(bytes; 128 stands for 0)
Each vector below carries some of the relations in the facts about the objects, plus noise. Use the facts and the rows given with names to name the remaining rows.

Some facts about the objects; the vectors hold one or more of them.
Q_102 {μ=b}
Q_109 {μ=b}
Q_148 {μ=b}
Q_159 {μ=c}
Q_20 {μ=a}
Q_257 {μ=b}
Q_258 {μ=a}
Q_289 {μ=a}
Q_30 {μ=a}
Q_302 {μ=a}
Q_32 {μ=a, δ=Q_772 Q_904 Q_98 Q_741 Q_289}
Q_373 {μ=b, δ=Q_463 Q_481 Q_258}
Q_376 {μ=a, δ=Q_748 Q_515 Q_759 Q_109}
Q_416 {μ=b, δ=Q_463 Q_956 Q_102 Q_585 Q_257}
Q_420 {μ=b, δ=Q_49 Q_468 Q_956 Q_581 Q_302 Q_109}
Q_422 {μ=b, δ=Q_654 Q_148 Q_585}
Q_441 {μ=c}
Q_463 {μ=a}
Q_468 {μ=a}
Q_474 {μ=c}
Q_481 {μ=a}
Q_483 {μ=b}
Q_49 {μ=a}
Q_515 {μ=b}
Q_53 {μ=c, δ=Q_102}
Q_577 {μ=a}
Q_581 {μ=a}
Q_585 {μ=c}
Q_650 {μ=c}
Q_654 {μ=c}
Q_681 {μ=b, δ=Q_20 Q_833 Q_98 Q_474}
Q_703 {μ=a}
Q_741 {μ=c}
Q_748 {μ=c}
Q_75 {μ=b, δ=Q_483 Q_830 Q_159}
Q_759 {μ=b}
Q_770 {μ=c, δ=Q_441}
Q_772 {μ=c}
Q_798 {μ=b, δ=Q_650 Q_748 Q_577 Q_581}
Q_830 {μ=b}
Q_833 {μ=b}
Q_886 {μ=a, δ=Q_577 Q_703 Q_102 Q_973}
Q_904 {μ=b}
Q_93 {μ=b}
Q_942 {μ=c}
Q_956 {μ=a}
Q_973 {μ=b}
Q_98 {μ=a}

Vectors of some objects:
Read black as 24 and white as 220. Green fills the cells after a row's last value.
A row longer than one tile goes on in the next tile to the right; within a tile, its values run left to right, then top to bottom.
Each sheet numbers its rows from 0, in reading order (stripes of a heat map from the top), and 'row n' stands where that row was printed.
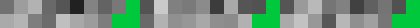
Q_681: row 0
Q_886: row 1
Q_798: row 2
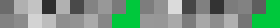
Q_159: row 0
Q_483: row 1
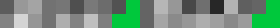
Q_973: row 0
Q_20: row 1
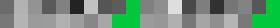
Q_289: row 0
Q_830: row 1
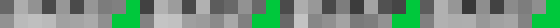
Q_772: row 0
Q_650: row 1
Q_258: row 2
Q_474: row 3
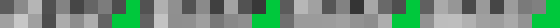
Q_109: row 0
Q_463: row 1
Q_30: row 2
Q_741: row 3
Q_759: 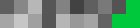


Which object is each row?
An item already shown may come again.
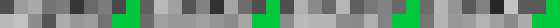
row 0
Q_420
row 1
Q_30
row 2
Q_53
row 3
Q_289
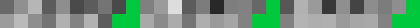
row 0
Q_148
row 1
Q_75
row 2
Q_474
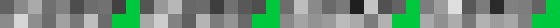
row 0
Q_102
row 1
Q_373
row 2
Q_32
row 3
Q_75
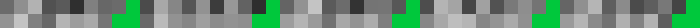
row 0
Q_833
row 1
Q_956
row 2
Q_93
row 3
Q_942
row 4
Q_148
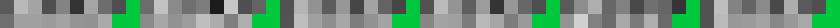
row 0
Q_30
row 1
Q_32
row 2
Q_577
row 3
Q_376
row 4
Q_257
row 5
Q_703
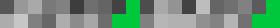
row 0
Q_416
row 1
Q_585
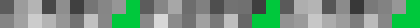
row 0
Q_441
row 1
Q_102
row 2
Q_770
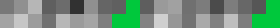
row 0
Q_904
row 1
Q_973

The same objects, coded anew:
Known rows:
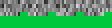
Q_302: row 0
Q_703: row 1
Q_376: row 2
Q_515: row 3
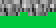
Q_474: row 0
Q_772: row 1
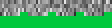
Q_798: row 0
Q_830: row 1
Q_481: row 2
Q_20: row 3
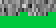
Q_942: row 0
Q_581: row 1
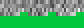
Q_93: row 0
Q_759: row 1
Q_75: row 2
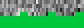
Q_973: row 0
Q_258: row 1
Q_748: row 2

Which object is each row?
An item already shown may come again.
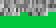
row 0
Q_422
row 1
Q_102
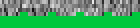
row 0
Q_770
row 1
Q_474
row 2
Q_93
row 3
Q_32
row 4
Q_289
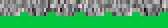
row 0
Q_93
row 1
Q_441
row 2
Q_159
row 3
Q_148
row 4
Q_102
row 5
Q_474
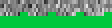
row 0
Q_956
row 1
Q_577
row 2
Q_904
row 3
Q_416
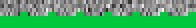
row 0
Q_30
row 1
Q_420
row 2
Q_93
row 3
Q_53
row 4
Q_886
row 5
Q_681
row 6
Q_257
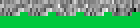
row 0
Q_833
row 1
Q_833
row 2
Q_373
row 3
Q_681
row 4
Q_585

